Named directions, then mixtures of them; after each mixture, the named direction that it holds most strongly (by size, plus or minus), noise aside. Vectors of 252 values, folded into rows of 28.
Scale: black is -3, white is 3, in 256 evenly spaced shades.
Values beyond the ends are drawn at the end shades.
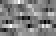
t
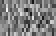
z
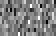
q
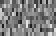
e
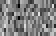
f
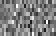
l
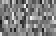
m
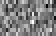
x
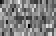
e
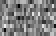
f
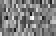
m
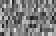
e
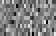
l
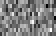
x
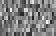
z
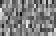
e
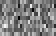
f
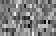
l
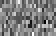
e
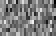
x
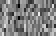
f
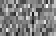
x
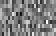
e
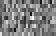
m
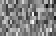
x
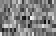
m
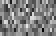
m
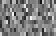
m
